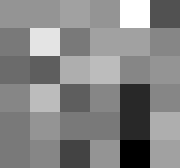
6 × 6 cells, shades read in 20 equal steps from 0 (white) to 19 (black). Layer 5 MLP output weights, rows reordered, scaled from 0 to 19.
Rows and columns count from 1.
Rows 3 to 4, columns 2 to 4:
12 6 5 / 5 12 9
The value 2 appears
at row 2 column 2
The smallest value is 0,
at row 1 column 5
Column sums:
58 44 59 47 67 52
